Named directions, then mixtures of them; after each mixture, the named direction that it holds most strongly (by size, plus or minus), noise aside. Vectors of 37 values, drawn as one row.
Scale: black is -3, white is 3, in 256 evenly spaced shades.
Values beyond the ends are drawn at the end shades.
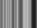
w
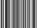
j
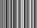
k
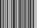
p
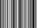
p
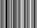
k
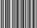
j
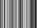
w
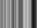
w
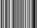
j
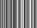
k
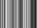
w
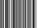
j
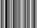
j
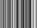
k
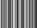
p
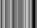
w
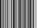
p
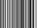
k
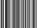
j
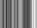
w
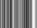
w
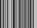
p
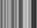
w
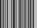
p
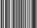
j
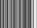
p
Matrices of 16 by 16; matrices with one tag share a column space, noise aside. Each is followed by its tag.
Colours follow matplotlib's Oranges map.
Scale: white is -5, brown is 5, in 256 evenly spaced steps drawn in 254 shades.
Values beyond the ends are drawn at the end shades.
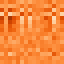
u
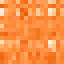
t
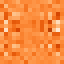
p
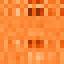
t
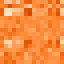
t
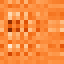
p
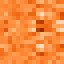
p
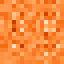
p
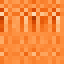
u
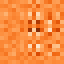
p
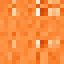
t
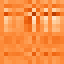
u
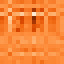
u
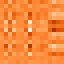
p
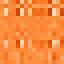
t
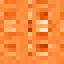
p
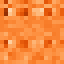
t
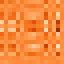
p
